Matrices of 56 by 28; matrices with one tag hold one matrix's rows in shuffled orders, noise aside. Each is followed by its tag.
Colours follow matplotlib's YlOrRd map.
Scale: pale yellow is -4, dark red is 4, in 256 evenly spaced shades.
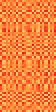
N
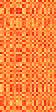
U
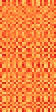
N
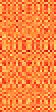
N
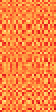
N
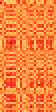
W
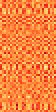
N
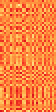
U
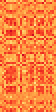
W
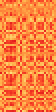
W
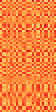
N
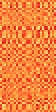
N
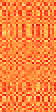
N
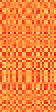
N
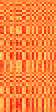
U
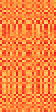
N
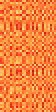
U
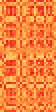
W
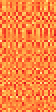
N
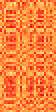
W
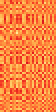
U
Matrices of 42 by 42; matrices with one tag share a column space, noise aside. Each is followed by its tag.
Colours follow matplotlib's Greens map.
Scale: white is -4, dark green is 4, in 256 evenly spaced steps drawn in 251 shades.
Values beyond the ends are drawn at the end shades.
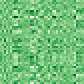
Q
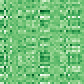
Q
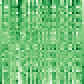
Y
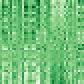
Y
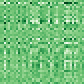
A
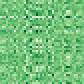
Q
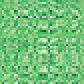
Q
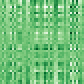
Y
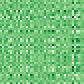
Q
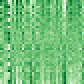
Y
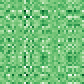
Q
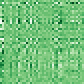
A
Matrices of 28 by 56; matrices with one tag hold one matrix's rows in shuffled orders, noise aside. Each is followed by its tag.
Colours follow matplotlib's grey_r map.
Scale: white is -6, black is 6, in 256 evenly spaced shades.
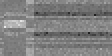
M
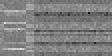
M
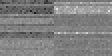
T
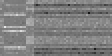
M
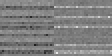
T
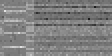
M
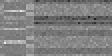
M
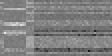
M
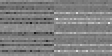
T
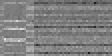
M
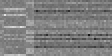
M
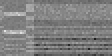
M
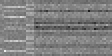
M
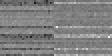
T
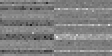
T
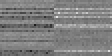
T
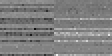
T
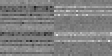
T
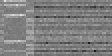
M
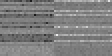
T
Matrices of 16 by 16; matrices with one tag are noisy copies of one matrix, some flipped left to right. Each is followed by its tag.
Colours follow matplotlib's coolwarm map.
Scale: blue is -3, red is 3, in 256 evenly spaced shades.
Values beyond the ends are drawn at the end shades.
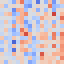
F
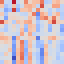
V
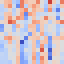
V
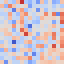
F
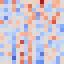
V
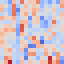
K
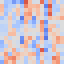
K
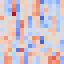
K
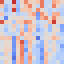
V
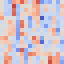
K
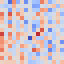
F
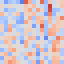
K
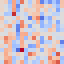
K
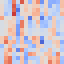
K
